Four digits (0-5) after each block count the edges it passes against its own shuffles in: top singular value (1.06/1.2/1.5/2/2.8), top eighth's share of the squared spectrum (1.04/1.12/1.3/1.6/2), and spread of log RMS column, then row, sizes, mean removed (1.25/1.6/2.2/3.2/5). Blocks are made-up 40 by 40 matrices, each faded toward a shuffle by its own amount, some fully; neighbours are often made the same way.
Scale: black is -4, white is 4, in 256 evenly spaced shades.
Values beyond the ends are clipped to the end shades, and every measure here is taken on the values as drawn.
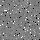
0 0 0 0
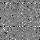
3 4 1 2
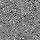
0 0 0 0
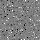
0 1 0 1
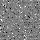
1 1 0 0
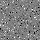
0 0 0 0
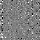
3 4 2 0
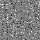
2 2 1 0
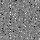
3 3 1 0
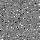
1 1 1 0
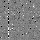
3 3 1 0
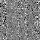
2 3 3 0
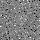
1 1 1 0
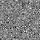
3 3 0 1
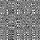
4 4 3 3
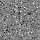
0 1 0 0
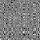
4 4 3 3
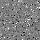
2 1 0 0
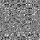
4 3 1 2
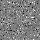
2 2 0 0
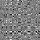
4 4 2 2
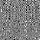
4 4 2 2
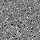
1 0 0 0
